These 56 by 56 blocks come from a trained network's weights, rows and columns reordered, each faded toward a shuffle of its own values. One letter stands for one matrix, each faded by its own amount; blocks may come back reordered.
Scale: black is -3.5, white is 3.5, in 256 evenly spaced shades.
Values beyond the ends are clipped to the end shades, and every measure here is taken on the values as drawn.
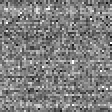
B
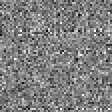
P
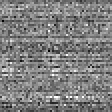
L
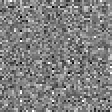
P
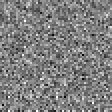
P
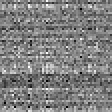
L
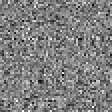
P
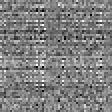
L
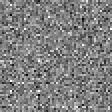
P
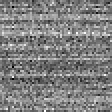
L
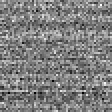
B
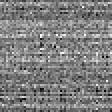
L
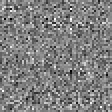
P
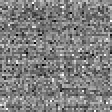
B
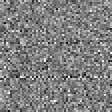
P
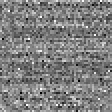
B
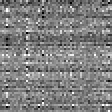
L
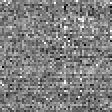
B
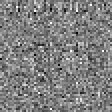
P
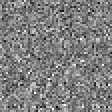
P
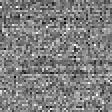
B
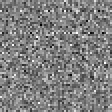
P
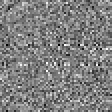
P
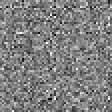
P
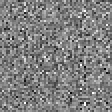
P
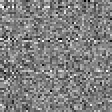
P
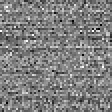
B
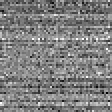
L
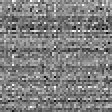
L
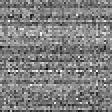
L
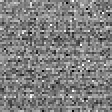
B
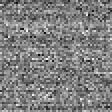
B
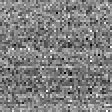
B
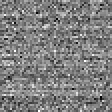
B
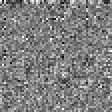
P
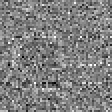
P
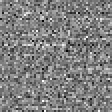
P
